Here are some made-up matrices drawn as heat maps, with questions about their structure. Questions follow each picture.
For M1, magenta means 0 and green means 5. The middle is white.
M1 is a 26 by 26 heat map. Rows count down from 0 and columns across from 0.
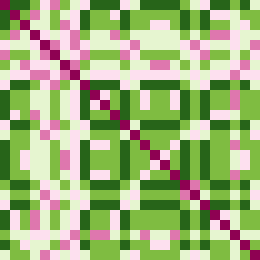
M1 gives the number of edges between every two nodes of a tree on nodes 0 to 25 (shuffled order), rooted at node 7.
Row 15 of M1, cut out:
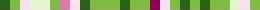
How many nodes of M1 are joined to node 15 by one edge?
1
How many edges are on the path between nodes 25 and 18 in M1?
3
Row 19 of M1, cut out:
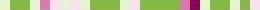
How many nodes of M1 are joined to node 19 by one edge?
2
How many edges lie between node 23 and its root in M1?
1
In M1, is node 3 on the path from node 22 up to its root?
yes
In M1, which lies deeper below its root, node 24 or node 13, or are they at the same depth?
the same depth
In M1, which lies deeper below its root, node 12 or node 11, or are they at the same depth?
node 12
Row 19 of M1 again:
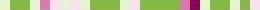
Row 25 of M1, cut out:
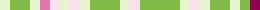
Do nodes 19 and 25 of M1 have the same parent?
yes
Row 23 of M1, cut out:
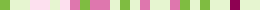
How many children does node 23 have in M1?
4
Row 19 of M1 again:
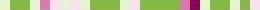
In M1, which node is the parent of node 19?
4
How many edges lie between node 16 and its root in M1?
2
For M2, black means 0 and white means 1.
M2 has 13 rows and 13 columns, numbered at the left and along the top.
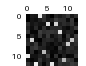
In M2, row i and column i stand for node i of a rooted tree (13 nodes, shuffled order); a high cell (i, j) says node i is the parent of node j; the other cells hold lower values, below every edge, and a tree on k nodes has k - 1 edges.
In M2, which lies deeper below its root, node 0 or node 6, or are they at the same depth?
node 0
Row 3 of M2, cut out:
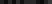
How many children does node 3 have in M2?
0
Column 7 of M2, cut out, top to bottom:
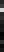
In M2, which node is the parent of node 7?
2
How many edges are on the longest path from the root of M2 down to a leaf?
5
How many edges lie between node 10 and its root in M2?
3
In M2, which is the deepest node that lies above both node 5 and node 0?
2
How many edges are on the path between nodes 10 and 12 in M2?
3
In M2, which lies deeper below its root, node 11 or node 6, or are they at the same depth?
node 11
